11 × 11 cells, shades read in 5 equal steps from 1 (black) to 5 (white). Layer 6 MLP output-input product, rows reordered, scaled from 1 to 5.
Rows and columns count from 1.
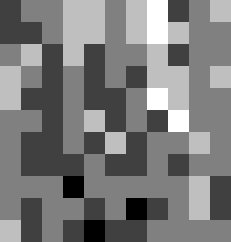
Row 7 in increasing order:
2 2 2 2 3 3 3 3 3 4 4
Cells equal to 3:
55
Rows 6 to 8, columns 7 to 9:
3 2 5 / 2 3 3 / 2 3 2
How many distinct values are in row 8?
2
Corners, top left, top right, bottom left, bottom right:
2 4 4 3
